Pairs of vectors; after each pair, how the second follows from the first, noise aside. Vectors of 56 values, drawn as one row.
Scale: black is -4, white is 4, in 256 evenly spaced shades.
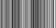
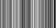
negated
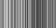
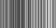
reversed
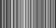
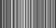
copied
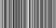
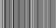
partly zeroed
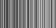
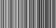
negated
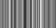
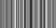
reversed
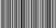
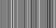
partly zeroed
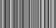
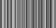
reversed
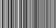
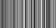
wrapped around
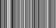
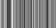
negated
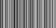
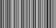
wrapped around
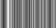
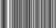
copied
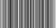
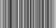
copied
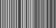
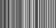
reversed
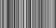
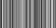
wrapped around
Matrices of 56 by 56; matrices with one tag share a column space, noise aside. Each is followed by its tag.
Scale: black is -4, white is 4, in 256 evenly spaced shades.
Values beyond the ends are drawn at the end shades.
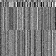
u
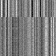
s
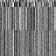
u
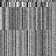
u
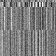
u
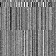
u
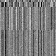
u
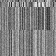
u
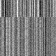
s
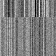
s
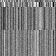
u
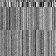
u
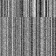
s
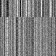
s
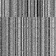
s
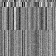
u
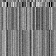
u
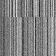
s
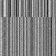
s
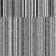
s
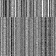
s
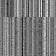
s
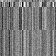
u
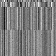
u
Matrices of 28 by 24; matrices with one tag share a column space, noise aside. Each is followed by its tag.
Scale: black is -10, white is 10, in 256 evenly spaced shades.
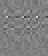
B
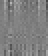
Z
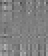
Z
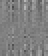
Z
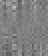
Z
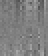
Z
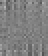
Z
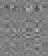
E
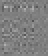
E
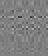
B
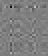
E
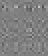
E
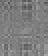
Z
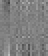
Z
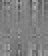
Z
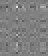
E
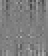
Z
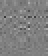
B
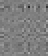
E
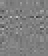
B
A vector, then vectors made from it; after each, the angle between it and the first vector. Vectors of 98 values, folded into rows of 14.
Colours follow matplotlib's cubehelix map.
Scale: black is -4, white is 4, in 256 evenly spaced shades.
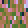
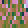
nearly parallel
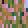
nearly parallel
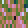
nearly opposite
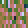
nearly opposite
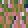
nearly opposite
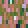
partly aligned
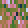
partly opposed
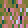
orthogonal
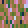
nearly parallel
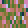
nearly parallel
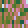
partly aligned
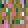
partly opposed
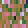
nearly opposite
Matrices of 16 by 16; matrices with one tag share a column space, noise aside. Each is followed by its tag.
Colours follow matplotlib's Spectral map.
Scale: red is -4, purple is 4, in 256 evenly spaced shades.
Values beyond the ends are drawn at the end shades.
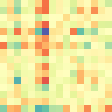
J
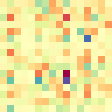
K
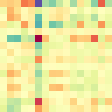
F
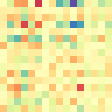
F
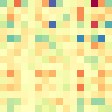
F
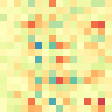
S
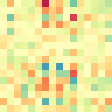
K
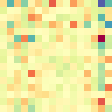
F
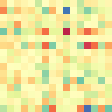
J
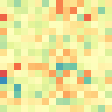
K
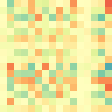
K
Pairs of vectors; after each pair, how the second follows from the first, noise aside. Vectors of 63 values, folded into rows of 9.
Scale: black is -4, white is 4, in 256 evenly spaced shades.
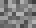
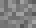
shrunk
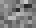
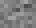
shrunk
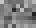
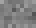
shrunk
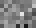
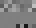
partly zeroed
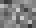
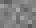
shrunk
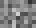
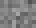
shrunk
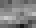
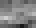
copied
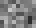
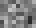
copied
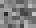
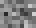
copied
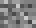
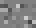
partly zeroed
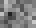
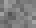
shrunk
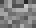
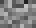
copied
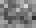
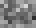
copied
